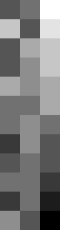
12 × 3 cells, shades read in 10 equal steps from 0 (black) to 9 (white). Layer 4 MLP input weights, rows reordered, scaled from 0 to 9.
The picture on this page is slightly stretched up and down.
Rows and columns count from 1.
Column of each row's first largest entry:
3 3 3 3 1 3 2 2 2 1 2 1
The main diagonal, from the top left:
3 3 7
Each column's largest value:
7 6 9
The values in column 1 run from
2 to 7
